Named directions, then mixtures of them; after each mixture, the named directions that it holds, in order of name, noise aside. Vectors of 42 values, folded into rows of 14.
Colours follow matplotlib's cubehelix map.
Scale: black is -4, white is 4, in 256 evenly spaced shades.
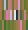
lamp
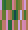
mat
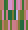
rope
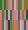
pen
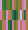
mat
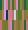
mat, rope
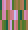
mat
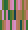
mat, rope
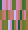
mat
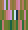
lamp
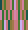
pen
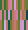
pen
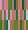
pen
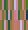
pen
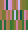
lamp, rope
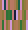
lamp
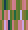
mat, pen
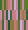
pen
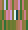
lamp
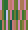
lamp, mat, rope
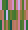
lamp, mat, rope
